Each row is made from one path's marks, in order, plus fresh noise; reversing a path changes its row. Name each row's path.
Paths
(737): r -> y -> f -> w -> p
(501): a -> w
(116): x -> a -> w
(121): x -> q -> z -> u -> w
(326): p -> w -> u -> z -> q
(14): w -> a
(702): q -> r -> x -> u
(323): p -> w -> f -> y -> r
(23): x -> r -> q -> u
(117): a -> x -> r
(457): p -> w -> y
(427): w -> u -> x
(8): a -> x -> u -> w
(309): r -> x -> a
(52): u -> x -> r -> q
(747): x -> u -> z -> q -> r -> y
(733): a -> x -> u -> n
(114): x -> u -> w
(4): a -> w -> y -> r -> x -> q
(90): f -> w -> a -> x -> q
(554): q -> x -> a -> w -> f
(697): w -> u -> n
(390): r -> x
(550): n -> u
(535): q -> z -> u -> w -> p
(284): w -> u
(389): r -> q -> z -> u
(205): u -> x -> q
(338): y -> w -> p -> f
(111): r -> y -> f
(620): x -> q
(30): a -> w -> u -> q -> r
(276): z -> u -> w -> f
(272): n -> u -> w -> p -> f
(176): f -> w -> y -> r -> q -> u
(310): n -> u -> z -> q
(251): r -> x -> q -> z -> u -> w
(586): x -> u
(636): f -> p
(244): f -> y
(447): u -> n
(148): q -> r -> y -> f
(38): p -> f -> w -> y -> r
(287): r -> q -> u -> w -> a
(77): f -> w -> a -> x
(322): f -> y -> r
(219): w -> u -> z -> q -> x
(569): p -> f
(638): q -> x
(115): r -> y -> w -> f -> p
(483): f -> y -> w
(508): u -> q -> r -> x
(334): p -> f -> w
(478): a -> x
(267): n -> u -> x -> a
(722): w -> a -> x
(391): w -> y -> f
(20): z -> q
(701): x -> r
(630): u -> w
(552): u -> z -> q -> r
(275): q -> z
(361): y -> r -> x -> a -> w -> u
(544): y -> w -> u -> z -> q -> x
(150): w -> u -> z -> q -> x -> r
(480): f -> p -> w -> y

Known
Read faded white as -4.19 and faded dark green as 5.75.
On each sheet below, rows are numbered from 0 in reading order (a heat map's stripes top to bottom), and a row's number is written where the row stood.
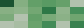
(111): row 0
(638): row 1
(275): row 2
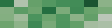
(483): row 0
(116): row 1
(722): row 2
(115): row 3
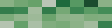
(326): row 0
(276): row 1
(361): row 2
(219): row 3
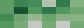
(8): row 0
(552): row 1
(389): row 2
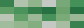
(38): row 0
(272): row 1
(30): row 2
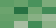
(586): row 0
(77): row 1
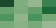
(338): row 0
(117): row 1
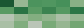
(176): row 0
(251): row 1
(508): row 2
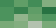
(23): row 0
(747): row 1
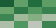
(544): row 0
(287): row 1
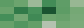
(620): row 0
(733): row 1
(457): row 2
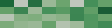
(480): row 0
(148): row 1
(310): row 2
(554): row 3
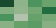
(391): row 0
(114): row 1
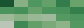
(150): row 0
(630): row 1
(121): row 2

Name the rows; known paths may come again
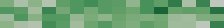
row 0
(569)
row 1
(20)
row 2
(701)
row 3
(14)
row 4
(457)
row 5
(205)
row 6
(322)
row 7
(535)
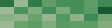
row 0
(148)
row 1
(427)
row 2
(722)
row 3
(8)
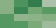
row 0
(501)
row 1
(244)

